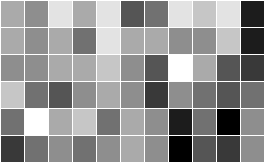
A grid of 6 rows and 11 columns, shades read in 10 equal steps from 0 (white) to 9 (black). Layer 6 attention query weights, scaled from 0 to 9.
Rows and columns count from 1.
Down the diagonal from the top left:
3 4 3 4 5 3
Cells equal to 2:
5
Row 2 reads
3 4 3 5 1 3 3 4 4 2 8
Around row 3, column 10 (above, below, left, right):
2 6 3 7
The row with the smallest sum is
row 1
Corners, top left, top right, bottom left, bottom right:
3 8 7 4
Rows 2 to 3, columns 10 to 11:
2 8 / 6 7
